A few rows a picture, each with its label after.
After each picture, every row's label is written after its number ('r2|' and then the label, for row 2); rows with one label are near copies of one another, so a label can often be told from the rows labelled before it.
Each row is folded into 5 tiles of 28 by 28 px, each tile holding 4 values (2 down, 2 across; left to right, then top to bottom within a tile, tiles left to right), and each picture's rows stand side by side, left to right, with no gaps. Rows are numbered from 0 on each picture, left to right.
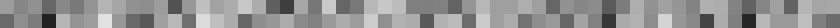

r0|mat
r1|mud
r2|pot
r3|mud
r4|mat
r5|mat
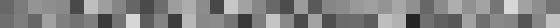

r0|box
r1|box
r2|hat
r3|box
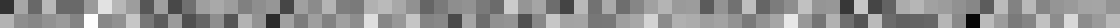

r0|pot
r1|hat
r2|pot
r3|box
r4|pot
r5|pot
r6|hat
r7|pot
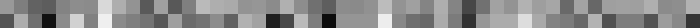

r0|mat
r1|hat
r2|mat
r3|mat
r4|hat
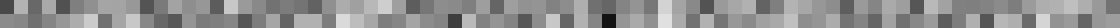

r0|pot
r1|box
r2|mud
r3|box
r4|mat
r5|pot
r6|box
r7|mud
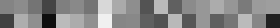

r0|mat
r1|hat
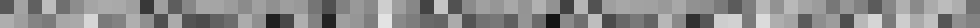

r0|pot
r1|hat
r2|mat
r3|hat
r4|hat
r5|mud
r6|mud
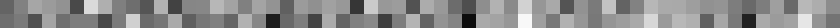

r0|box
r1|hat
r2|box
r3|mat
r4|pot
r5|mat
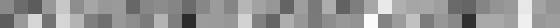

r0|mud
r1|mat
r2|pot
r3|mat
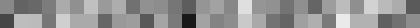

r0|mud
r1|mat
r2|mud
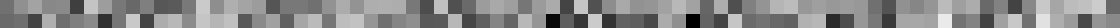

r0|box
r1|mud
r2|mud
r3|hat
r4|hat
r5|hat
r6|mat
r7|mud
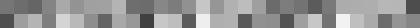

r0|mud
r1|mud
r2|mud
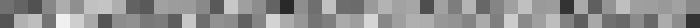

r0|mud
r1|box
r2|pot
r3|pot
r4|hat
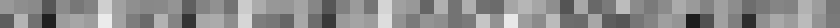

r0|mat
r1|mat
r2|mat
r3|pot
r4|hat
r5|mat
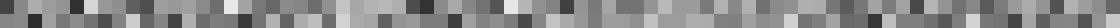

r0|box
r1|box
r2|mud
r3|box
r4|pot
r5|pot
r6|box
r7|box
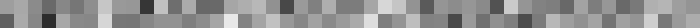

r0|mat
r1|pot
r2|pot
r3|box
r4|pot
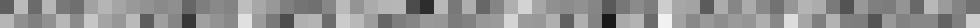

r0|pot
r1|mat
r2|mud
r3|pot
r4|mat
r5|pot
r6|box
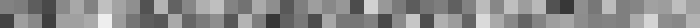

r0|mat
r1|hat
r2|box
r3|mud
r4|pot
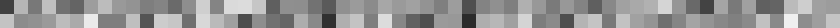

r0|pot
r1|mud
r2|mat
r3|mat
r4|mud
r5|pot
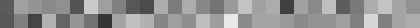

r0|box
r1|pot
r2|pot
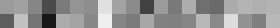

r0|mat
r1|pot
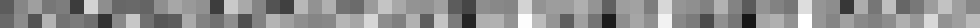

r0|box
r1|box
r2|pot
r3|mat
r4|mat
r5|mat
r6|pot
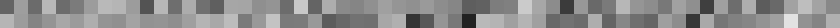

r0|pot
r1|pot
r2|hat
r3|mat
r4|hat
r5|pot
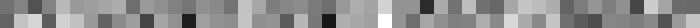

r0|mud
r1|mat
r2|mat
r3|pot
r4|box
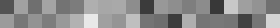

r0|pot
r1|box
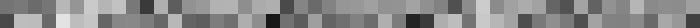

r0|mud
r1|hat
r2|hat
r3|mud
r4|hat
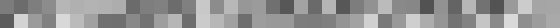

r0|mud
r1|mud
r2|pot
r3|pot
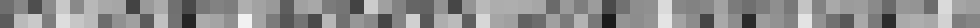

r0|mud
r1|mat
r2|box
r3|mud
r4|mat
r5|mat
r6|mat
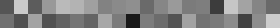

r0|hat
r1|box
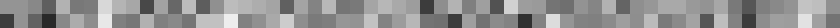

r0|mat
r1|pot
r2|pot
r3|box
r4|pot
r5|mat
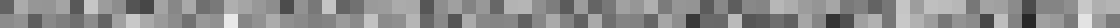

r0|box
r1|pot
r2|pot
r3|box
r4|hat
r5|hat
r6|mud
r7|mat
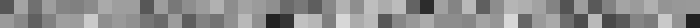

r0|pot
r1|hat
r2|mud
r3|pot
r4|hat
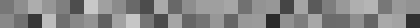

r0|box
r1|hat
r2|hat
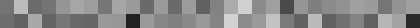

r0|hat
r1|pot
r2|hat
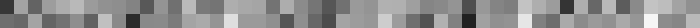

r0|hat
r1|pot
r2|mat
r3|mat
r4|pot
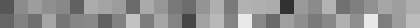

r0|box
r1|mat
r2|pot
